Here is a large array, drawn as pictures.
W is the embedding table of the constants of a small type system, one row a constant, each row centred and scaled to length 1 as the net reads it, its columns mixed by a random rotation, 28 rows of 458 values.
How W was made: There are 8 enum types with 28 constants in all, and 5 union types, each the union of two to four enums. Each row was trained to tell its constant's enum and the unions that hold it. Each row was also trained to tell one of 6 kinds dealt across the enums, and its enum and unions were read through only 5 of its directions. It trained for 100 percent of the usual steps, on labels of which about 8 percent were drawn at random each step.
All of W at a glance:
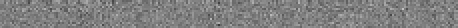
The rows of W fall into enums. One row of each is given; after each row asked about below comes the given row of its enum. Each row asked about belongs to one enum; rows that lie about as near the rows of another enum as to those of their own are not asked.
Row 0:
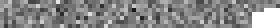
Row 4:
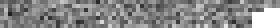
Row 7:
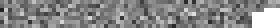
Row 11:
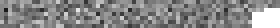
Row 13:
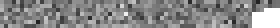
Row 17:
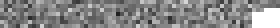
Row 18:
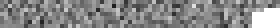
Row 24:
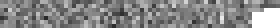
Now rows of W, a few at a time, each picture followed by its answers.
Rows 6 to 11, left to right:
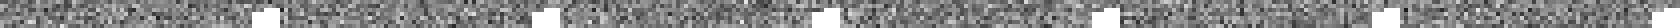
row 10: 24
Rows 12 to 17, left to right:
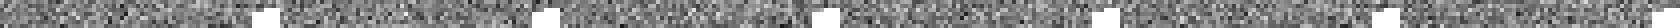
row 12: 18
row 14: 18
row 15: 18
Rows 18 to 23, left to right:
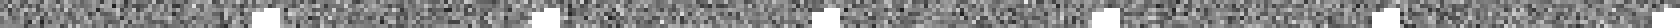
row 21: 24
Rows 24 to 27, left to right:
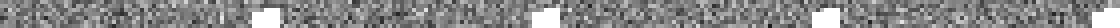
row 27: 7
